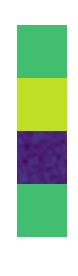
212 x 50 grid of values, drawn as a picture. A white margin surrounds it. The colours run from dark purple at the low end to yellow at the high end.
It is made of 4 by 1 panels. Panel 1,1: high, flat. Panel 2,1: very high, flat. Panel 3,1: very low, blotchy, faint in contrast. Panel 4,1: high, flat.
